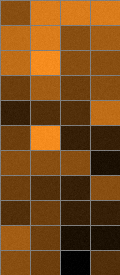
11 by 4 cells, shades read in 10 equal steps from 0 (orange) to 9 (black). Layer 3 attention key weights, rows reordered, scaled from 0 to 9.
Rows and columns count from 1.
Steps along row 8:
up up down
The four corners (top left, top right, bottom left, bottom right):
4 1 4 6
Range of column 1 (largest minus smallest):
5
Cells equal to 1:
4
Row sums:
7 10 10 17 21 19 20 22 25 24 24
